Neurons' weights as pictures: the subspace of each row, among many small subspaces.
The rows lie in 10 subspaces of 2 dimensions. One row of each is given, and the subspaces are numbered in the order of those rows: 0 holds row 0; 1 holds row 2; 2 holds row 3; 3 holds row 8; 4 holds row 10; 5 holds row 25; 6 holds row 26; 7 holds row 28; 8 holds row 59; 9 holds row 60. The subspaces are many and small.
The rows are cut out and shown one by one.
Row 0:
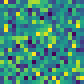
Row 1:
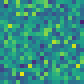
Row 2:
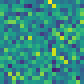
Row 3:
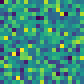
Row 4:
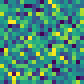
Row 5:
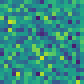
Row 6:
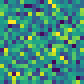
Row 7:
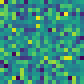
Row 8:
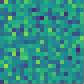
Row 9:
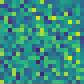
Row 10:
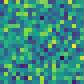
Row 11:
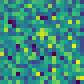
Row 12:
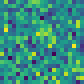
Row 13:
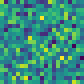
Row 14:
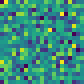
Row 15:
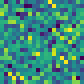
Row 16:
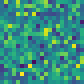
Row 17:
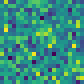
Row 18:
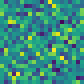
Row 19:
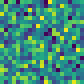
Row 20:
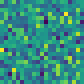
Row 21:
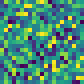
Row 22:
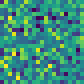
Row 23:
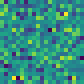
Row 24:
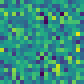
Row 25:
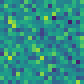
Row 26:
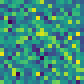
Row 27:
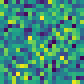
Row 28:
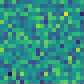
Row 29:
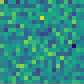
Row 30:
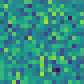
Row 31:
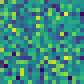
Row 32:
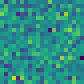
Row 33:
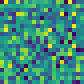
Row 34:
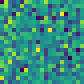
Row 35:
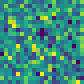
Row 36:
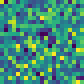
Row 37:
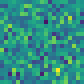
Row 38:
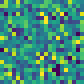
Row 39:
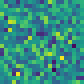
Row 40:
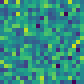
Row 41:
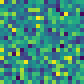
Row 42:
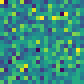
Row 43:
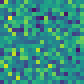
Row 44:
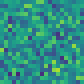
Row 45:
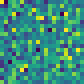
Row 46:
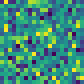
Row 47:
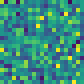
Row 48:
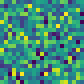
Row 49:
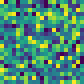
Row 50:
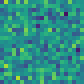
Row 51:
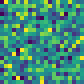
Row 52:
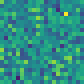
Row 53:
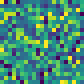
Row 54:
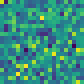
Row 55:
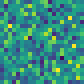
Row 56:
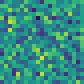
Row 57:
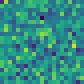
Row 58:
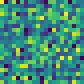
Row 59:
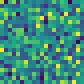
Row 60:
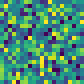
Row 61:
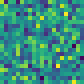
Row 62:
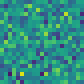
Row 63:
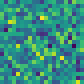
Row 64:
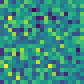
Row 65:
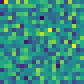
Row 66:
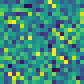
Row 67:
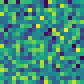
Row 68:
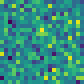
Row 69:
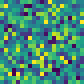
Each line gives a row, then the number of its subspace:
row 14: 6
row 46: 0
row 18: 2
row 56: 6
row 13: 4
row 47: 8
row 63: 6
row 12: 0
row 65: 3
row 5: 6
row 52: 2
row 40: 8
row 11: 5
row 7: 1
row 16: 7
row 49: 7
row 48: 7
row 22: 3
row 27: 4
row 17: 0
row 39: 3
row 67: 9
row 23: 1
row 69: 8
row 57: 5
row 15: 1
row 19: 9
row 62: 7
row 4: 2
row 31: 1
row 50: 4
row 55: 9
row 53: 7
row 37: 8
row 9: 6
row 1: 7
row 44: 4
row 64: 3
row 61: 8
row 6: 2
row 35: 5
